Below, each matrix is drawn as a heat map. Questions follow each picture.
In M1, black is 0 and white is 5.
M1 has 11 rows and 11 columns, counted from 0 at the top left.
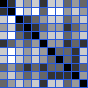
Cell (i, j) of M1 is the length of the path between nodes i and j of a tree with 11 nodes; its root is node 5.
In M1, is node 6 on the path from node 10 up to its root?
no
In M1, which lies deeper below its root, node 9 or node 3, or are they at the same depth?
the same depth
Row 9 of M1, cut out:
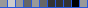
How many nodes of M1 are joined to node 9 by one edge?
3
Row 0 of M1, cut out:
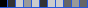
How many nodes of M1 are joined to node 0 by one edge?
2
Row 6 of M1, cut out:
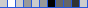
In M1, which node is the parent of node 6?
9
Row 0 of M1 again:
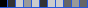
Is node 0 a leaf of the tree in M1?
no
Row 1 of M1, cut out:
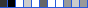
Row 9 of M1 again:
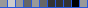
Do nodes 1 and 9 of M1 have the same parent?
no
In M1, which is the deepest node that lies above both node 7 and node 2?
8
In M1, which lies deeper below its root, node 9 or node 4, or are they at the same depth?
node 4
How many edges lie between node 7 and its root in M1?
3
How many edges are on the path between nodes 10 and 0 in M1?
2
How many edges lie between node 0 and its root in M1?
1
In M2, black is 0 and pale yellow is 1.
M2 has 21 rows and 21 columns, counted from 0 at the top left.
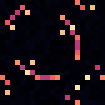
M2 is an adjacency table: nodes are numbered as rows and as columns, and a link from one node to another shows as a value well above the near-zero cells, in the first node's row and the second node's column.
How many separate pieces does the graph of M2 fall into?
3
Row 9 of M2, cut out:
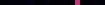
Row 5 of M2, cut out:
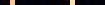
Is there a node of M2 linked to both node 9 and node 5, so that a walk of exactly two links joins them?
no
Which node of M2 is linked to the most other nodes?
node 15
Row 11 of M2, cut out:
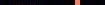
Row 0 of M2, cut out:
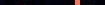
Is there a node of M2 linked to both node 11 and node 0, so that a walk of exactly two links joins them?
yes
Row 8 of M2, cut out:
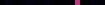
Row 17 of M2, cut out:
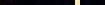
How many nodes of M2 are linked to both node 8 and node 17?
1
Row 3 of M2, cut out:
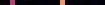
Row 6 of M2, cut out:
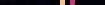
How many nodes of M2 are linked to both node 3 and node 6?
1
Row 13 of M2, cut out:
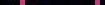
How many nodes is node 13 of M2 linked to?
2
